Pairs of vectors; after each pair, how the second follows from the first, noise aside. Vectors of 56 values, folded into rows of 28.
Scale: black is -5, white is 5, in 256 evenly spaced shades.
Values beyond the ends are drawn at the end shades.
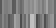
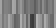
negated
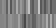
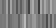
negated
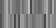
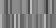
negated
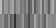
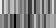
scaled up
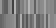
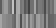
negated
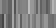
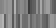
negated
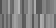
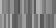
negated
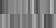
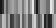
scaled up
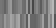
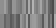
negated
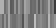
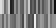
scaled up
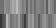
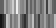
scaled up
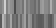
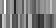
scaled up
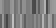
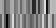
scaled up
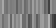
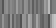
negated
